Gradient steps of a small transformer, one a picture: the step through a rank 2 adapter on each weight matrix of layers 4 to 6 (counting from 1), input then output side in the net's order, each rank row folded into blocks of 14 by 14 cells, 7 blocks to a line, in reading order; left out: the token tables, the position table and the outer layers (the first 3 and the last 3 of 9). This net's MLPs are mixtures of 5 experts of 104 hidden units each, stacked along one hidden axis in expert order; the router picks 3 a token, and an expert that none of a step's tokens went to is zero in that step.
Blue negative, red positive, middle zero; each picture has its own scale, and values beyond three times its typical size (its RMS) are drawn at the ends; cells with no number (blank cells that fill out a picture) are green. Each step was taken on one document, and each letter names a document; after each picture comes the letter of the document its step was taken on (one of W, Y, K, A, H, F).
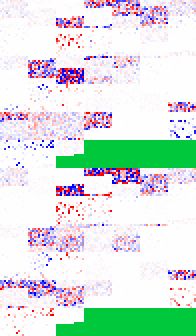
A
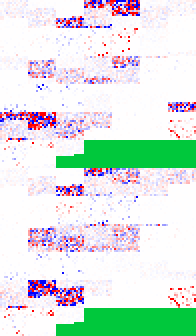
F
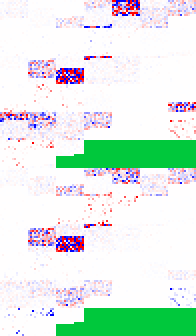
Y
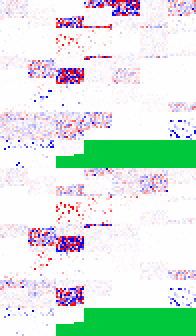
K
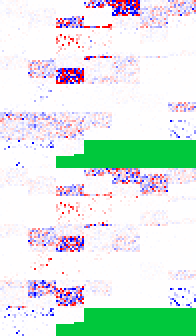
K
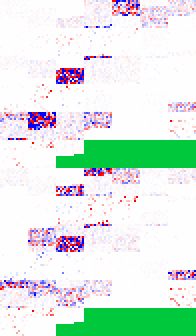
Y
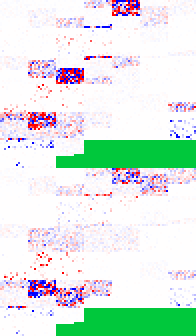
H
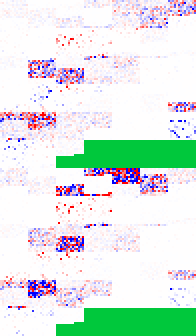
A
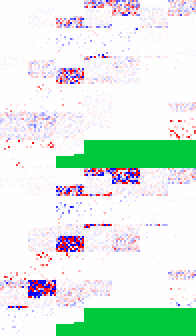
F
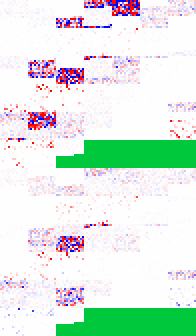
Y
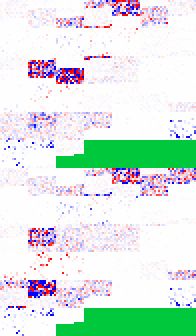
H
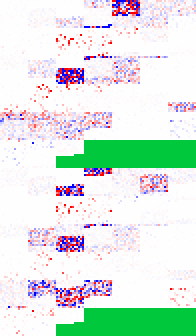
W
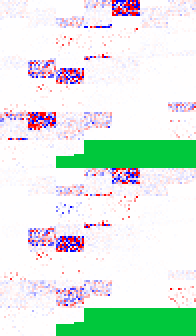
F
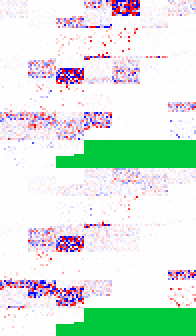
F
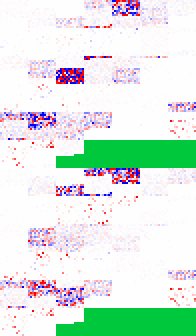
Y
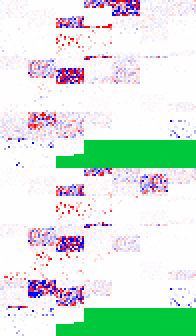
K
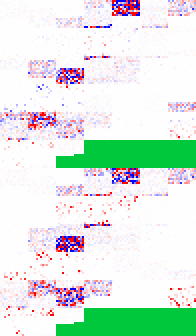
F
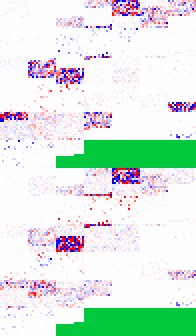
H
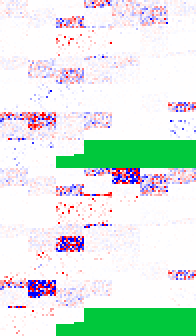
A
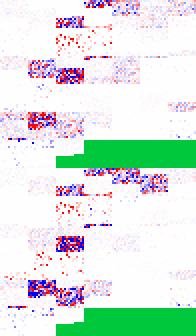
K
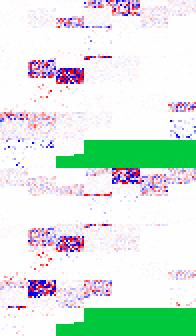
H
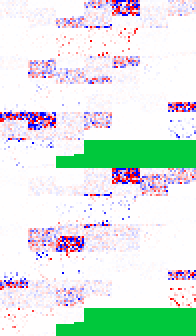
Y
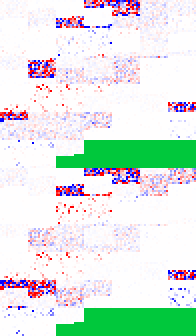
W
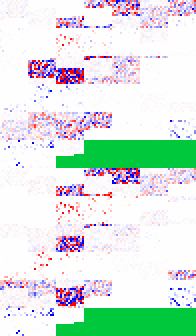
K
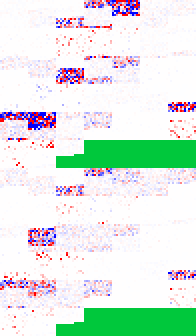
Y
